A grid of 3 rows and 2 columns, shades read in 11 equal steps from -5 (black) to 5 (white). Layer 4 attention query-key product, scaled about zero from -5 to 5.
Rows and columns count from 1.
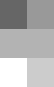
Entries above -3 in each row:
2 2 2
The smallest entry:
-1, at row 1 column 1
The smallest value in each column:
-1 1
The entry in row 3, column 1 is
5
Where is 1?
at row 1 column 2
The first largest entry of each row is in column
2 1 1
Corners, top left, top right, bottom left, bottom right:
-1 1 5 3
